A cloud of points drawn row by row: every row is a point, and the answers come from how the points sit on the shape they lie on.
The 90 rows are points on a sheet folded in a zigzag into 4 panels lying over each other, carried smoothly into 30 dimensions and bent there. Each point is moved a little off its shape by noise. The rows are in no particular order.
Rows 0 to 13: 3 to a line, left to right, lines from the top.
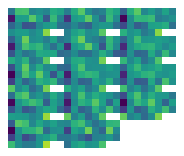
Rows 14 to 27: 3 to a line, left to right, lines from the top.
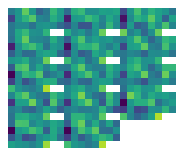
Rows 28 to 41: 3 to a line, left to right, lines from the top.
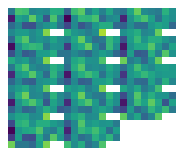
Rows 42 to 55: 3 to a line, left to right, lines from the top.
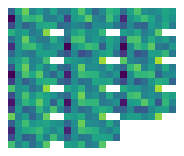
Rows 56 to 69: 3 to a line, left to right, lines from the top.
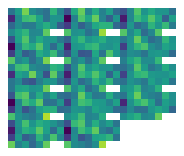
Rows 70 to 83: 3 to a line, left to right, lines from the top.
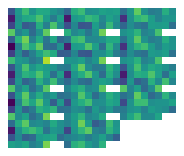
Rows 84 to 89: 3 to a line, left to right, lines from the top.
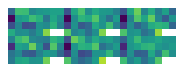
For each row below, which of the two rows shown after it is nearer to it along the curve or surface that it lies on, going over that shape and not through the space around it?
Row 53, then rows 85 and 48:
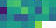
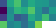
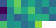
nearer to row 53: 48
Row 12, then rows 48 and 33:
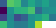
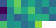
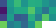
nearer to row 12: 48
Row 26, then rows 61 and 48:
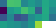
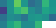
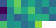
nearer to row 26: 48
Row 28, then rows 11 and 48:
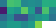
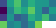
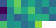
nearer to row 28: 48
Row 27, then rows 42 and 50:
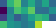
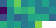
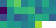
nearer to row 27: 50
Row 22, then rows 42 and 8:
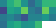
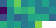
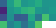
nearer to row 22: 42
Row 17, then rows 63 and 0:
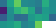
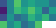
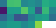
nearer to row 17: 0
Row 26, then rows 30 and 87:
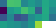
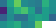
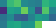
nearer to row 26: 87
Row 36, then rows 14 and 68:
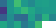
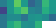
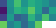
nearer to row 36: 68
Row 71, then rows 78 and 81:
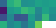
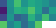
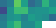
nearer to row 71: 78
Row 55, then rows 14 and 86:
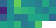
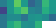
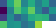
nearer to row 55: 14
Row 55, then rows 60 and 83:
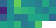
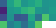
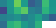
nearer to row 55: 83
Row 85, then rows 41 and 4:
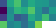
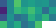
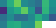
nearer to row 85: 41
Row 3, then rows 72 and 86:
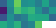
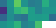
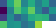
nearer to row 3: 72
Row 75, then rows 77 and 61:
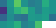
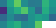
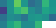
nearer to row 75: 61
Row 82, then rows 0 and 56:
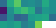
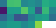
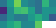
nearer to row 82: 56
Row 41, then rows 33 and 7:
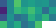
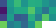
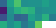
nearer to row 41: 33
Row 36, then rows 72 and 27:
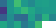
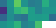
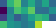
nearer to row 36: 72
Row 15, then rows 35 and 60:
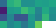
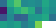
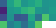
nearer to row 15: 60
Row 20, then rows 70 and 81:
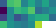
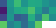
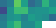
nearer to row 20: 70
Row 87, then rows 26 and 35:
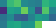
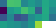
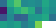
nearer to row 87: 26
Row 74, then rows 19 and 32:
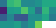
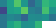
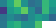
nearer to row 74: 32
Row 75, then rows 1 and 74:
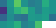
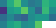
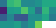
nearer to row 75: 1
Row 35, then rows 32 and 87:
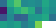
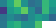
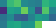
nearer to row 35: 32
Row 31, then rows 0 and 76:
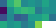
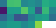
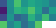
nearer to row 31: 0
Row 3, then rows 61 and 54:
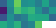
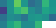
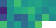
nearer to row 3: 61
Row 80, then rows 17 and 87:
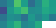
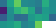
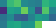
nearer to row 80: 17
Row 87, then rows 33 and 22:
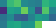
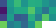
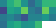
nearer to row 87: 22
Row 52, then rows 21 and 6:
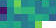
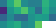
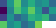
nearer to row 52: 21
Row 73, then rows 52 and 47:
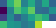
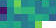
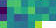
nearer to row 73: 47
